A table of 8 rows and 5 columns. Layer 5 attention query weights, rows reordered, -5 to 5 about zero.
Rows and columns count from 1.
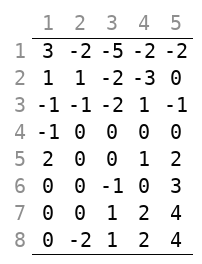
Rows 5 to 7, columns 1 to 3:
2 0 0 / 0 0 -1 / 0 0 1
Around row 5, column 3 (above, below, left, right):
0 -1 0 1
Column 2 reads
-2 1 -1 0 0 0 0 -2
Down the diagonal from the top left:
3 1 -2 0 2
